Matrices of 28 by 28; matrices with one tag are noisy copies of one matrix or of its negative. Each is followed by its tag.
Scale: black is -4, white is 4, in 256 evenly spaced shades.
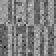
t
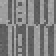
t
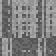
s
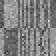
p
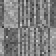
p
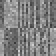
p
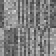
p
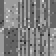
p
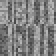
t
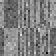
p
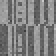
t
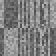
p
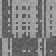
s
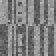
t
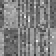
p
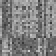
s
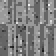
t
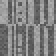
t
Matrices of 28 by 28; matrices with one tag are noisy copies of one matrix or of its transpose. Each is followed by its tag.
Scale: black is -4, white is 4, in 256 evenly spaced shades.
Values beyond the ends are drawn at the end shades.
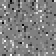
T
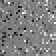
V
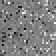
V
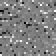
T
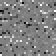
T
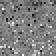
V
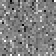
T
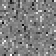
T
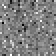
T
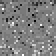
V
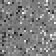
V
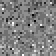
V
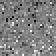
V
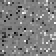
V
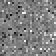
V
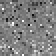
V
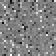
T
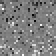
V
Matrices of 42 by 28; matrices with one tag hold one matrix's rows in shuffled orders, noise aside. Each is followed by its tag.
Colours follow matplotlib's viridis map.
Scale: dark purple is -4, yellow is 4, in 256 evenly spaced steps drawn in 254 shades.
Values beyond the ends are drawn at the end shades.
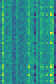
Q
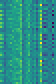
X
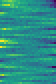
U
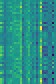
X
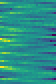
U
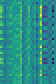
X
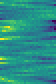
U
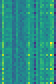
Q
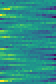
U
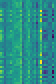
X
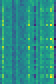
Q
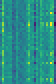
Q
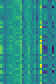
X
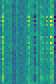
Q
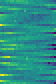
U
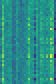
Q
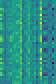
X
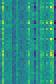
Q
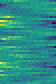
U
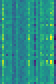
Q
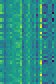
X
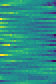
U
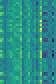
X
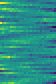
U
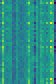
Q
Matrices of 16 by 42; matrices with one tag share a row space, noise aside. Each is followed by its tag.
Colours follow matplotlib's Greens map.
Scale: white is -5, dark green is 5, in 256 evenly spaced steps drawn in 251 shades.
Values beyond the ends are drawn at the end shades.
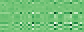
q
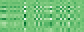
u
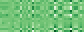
q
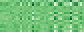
q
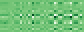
q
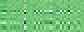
u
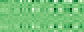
q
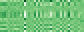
u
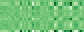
q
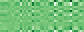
q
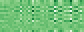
q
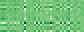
u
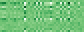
u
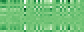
u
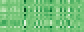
u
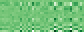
q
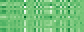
u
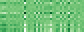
u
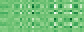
q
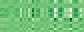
q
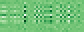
u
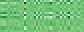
u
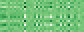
u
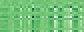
q
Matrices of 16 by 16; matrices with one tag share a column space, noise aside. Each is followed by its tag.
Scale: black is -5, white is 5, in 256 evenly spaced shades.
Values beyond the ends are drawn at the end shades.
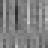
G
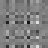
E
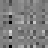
E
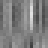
G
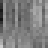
G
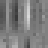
G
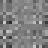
E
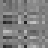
E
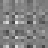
E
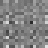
E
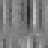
G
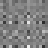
E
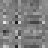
E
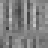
G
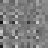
E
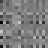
E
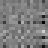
E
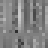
G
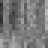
G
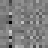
E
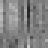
G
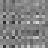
E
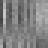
G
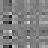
E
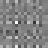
E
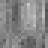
G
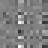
E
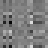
E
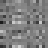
E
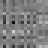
E
